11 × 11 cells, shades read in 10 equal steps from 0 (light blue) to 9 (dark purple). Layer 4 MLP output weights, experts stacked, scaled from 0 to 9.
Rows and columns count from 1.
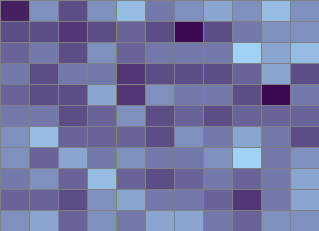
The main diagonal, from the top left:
8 6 6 4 7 6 3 3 5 4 3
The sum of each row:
37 61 38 56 56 54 44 35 44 47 36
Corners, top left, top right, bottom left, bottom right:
8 3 3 3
